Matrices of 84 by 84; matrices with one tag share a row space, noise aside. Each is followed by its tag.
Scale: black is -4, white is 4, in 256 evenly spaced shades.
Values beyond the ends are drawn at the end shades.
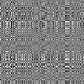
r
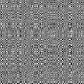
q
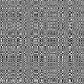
q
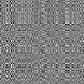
r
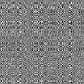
q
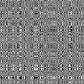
q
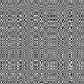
q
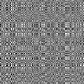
r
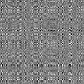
q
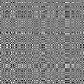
r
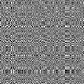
r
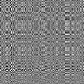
r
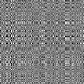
r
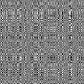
q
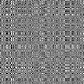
r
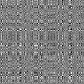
q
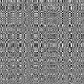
q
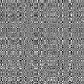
q
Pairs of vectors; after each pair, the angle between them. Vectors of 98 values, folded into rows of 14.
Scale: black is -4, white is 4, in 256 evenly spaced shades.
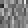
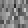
partly aligned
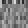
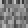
nearly parallel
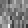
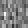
orthogonal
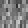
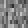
orthogonal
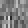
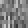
nearly parallel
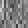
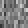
partly aligned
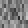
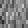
partly opposed
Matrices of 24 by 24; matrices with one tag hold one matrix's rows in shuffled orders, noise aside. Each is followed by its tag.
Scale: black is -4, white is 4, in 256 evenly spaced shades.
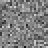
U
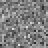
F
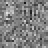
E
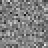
U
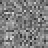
E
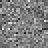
U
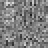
E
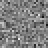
F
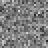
F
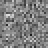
E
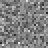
F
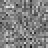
E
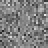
U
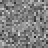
F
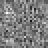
E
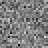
U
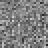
F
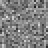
F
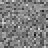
F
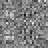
E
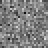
U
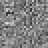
E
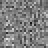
E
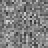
E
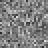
U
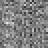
E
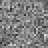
U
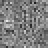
E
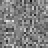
E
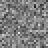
F
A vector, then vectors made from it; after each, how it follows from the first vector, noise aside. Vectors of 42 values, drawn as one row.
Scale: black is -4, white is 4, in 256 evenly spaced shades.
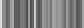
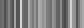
wrapped around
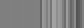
partly zeroed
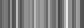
wrapped around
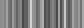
wrapped around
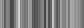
wrapped around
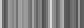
wrapped around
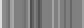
partly zeroed
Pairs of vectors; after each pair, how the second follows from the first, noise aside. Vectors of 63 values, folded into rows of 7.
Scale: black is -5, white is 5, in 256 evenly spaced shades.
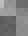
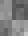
reversed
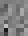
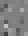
partly zeroed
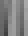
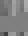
partly zeroed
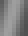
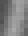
reversed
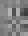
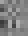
reversed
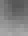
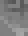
partly zeroed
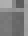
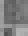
reversed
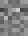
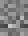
reversed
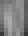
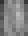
reversed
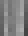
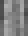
reversed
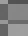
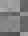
reversed
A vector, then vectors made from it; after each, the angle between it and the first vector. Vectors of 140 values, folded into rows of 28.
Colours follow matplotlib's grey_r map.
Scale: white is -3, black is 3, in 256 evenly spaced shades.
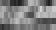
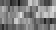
nearly parallel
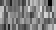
partly aligned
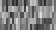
partly aligned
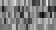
partly opposed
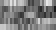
nearly opposite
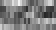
nearly opposite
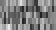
partly opposed
